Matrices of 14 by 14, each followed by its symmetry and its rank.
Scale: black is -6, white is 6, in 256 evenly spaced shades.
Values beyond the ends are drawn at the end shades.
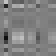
neither, rank one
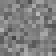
antisymmetric, full rank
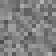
antisymmetric, full rank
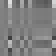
neither, rank one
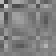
symmetric, rank two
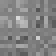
symmetric, rank two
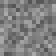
antisymmetric, full rank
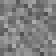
antisymmetric, full rank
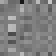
neither, rank two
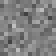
antisymmetric, full rank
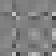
symmetric, rank two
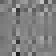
neither, rank two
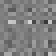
neither, rank two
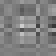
neither, rank one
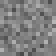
antisymmetric, full rank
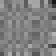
neither, rank two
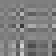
neither, rank one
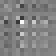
symmetric, rank two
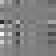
neither, rank one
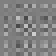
symmetric, rank two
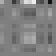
neither, rank one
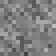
antisymmetric, full rank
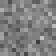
antisymmetric, full rank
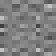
neither, rank two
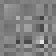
symmetric, rank two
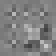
symmetric, rank two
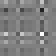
neither, rank one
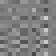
neither, rank two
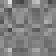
neither, rank two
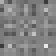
symmetric, rank two
